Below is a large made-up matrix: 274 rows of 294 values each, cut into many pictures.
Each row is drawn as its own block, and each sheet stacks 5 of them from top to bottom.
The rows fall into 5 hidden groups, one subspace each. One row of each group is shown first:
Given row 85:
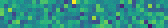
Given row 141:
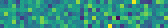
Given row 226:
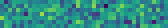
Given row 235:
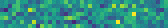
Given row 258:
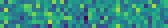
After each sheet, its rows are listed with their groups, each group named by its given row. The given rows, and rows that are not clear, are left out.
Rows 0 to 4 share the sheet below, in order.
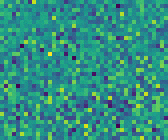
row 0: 85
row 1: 258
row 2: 85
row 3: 141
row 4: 85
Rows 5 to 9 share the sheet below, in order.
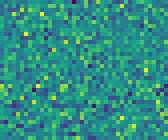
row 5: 85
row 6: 141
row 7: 141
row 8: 141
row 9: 235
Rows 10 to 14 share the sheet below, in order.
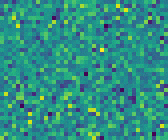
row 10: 85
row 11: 85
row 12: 258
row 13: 235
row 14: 85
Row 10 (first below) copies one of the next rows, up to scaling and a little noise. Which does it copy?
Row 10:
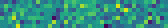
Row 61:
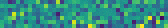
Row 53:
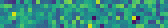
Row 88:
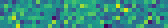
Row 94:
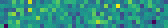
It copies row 88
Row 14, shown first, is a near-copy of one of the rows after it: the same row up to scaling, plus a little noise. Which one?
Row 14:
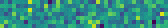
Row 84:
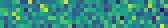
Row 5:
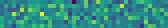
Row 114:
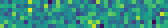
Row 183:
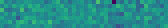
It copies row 114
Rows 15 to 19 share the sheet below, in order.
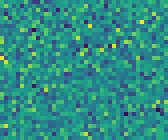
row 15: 141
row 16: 226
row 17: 141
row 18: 226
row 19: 226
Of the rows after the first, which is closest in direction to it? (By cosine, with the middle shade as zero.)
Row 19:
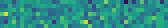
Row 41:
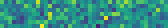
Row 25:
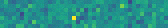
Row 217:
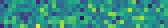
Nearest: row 25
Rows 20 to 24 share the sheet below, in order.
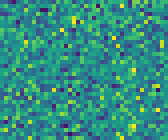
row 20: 85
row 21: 258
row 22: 235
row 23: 226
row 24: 235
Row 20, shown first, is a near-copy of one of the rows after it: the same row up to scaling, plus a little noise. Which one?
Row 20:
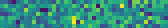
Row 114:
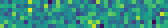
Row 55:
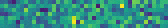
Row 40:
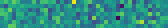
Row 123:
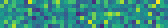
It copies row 55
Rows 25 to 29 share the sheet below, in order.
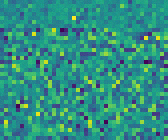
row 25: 85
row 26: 141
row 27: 235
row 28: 85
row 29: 258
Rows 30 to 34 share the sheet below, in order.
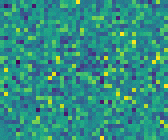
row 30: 141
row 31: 235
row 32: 85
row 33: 258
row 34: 85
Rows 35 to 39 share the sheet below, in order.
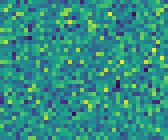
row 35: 235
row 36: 85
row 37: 235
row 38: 226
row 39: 226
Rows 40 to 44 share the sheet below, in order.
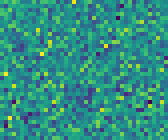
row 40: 85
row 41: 258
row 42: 235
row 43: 85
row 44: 141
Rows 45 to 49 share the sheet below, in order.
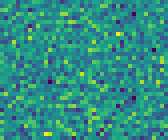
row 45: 235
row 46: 85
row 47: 85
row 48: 235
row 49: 258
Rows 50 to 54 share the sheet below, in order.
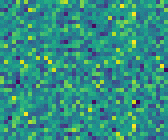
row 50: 235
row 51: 235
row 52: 141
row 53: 85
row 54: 235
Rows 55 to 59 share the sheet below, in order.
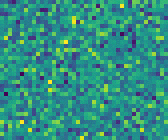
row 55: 85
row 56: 235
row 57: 258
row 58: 141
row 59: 226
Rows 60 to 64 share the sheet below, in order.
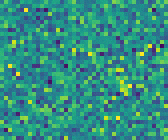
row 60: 85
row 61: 85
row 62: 85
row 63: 258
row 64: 141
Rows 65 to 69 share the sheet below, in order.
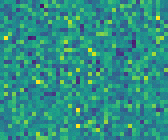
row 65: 226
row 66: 235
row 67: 141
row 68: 226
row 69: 141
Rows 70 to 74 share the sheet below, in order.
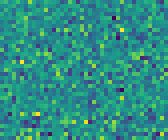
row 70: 141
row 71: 258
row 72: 141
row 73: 85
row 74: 258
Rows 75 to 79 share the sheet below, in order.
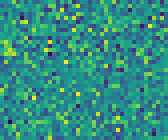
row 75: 85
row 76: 85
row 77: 85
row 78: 226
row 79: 85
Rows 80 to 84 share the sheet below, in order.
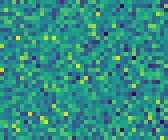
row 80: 235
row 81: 226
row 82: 226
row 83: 226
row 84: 85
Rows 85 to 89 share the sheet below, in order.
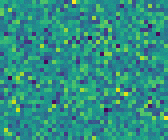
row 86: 141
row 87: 226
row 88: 85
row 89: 141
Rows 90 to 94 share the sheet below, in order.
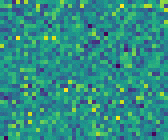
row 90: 235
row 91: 226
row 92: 258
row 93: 85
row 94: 85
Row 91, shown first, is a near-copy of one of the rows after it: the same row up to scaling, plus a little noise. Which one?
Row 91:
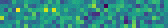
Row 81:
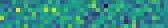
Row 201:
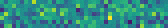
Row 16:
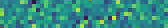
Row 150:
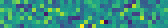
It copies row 81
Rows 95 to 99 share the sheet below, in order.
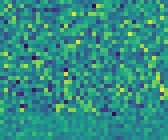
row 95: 226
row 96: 141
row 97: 258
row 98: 85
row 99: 85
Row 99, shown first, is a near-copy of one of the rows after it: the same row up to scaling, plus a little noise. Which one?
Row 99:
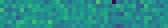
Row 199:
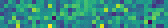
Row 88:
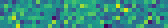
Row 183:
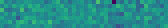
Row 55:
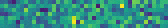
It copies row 183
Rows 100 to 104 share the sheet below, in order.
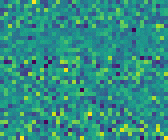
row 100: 226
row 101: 235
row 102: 141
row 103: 141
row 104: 226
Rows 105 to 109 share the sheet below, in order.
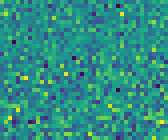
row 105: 85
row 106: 85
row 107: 85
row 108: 141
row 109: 235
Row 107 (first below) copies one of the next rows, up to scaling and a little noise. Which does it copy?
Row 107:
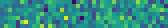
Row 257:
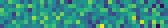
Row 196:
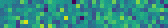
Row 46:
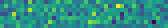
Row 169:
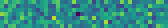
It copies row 196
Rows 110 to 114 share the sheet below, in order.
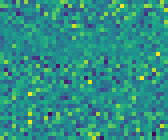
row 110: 235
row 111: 226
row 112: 141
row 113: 235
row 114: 85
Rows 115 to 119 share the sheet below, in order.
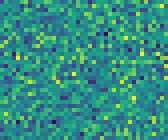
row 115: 85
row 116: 226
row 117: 235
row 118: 235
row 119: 226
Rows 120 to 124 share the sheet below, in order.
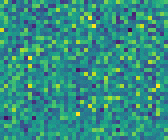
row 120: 85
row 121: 85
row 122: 85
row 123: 85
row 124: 141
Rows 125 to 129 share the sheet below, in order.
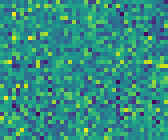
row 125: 85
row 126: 235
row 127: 235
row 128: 85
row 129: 258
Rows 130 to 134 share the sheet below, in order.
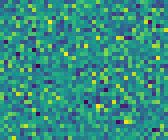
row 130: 85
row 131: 258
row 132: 85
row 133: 226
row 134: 258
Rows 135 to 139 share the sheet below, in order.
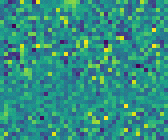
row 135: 258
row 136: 258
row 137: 141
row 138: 85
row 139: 226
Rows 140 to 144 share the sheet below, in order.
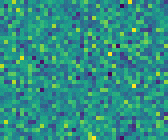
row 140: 85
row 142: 226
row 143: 226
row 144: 235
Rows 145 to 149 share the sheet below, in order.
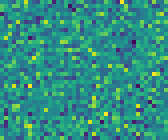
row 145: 258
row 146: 235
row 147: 258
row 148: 85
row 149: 141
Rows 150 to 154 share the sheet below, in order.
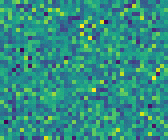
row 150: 226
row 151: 141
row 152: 85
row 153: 226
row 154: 141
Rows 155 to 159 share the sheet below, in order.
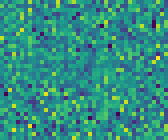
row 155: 85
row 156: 226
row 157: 85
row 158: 141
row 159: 226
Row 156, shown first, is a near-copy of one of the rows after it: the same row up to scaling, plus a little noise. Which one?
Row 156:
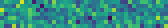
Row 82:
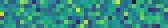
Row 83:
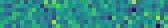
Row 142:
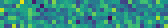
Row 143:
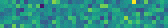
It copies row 142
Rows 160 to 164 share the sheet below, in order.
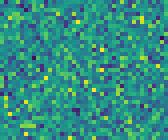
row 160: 226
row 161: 85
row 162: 258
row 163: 258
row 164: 258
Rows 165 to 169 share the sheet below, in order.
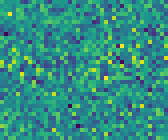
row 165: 85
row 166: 141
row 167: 258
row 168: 226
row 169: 85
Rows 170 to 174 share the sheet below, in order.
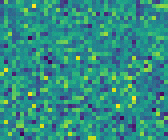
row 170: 141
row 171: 235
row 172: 141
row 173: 235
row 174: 235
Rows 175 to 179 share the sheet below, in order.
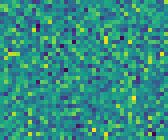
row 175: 258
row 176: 258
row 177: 141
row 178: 235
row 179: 85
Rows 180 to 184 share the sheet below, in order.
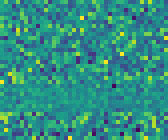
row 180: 141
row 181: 235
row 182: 226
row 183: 85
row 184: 141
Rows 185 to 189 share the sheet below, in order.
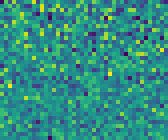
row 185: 258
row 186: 258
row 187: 226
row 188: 258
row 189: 85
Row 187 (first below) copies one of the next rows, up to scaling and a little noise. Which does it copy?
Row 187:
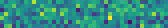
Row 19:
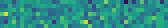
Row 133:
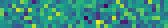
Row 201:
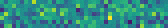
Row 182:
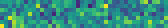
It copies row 201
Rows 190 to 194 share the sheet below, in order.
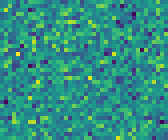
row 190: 235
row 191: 258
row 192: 235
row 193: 235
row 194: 235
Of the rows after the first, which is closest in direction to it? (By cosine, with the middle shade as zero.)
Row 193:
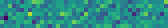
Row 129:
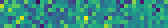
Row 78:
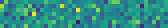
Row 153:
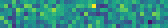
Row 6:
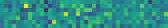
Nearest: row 6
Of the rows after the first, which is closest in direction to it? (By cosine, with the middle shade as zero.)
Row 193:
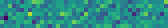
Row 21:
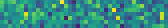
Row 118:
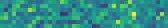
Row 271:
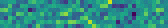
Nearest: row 271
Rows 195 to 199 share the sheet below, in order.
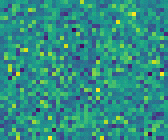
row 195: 235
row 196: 85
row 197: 85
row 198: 141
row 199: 85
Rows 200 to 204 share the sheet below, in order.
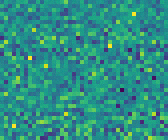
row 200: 235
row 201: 226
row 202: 85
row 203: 235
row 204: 85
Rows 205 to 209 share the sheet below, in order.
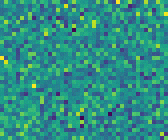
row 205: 85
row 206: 226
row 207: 141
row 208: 258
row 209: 141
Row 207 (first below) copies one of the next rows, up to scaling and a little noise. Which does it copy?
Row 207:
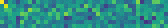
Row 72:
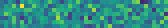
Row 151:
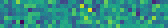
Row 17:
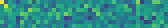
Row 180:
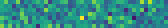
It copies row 17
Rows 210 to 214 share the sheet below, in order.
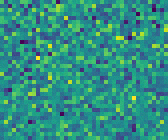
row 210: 226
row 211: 258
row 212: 226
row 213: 235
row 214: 235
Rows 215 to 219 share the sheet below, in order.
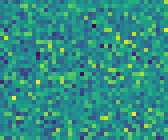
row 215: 141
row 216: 258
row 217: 141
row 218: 85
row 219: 226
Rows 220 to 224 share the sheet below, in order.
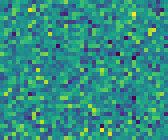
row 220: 235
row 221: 141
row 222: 226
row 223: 235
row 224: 258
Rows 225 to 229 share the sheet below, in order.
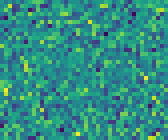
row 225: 235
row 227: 141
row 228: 141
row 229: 226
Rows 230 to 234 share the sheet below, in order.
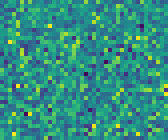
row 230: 85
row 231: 141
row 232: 226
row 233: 235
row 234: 85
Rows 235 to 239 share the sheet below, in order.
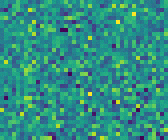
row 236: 141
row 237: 141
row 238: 141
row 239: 85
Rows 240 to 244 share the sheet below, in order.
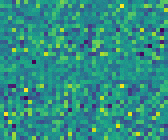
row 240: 235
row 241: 85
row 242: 141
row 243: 258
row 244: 85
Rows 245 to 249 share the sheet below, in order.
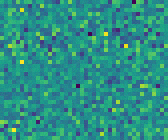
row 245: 226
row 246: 226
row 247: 141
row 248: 141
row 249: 226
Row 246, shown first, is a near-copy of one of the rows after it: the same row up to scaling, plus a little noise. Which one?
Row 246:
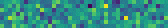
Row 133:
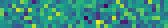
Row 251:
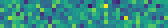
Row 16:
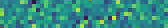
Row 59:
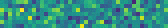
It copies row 251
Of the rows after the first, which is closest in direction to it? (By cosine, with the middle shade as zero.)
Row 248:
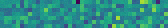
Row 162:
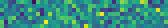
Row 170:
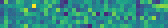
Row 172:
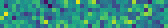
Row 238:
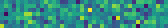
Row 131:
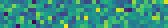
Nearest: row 238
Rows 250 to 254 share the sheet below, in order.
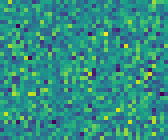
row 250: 258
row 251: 226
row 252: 85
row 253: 235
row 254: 226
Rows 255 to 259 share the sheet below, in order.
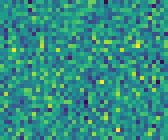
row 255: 85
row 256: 141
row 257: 85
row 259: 141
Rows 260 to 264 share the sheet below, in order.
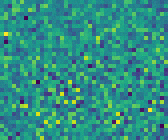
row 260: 235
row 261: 141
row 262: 141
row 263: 85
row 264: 258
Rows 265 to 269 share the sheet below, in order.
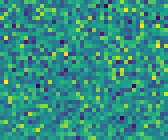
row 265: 226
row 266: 258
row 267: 85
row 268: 226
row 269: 235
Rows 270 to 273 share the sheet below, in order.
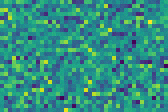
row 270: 226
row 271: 235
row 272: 235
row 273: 258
